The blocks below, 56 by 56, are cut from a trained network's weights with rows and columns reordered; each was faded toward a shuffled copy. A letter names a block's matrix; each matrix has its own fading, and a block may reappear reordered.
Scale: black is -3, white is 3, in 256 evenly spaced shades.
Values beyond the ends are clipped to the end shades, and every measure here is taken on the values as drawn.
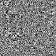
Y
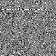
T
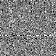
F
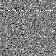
T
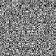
Y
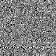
F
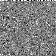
T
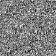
Y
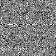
F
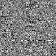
F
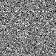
T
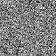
Y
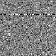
F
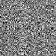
Y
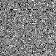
T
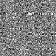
Y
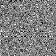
T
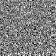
Y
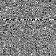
F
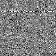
F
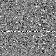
T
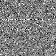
T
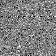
T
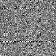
F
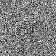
Y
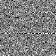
F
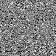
T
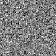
Y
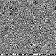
F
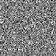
Y
